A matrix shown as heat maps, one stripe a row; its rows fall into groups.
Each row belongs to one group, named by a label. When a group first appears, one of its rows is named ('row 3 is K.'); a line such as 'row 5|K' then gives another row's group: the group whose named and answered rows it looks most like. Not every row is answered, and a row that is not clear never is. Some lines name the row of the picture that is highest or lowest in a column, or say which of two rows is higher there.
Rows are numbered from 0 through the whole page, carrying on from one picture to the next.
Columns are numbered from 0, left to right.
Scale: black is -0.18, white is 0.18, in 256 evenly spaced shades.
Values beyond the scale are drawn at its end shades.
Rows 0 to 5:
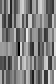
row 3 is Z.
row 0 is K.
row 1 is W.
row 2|Z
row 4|W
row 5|Z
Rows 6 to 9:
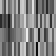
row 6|K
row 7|W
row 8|Z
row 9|K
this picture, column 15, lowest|8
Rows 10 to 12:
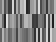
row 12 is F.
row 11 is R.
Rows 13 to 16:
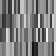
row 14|W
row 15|F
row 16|R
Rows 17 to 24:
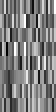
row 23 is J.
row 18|K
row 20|J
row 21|J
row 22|Z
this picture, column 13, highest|22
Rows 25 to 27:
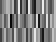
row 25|R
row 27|J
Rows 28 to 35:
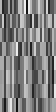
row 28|W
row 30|W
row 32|R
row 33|R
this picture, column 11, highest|29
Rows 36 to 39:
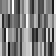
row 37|Z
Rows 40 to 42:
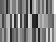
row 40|J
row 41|R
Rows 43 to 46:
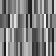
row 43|K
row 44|J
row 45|R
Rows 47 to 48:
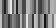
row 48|Z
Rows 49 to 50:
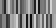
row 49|F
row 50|J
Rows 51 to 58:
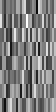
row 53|J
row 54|F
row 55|J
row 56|K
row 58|F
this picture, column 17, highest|57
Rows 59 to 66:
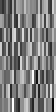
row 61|J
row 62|W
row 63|Z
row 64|K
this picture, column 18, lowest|64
